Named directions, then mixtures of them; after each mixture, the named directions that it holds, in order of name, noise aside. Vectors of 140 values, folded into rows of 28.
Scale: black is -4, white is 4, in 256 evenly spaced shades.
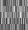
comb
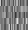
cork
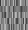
comb, cork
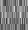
comb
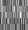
comb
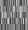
comb, cork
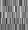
comb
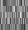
comb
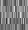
comb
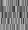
comb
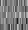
comb, cork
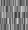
comb, cork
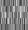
comb, cork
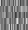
cork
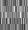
comb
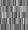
comb, cork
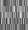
comb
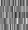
cork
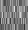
comb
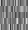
cork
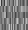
cork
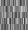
comb, cork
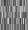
comb, cork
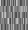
comb, cork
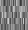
comb, cork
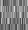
comb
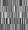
comb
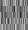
comb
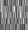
comb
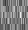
comb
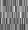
comb
